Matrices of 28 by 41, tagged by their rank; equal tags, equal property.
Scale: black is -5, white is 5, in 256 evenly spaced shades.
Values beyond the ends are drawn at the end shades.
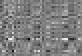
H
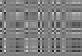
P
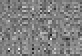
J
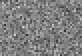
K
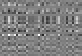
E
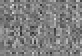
J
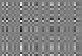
P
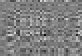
H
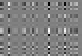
P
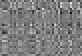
H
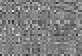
J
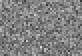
K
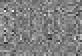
J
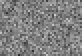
K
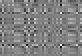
E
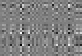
E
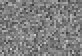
K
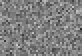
K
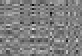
H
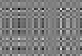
P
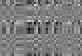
E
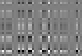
P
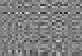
H
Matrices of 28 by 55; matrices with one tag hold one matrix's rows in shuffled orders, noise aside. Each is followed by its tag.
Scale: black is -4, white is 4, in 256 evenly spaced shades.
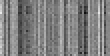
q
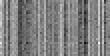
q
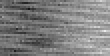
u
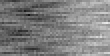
u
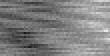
u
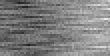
u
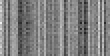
q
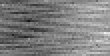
u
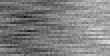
u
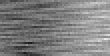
u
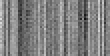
q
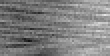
u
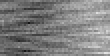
u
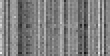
q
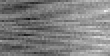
u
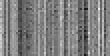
q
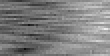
u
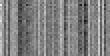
q
